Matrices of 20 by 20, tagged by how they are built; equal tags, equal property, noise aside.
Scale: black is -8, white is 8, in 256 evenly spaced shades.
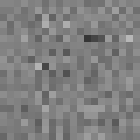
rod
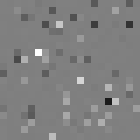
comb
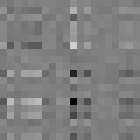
rod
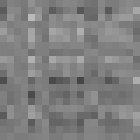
rod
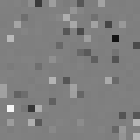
comb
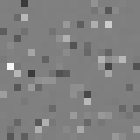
comb
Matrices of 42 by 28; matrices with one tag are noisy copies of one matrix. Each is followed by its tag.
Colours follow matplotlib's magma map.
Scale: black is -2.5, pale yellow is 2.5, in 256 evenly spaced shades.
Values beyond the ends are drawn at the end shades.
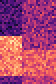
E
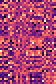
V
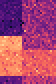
E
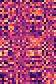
V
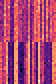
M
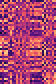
V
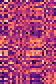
V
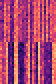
M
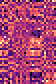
V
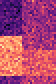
E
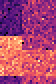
E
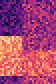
E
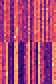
M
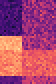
E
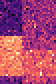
E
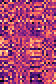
V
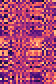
V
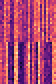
M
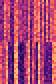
M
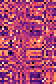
V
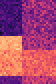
E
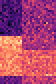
E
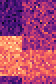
E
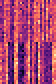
M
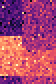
E
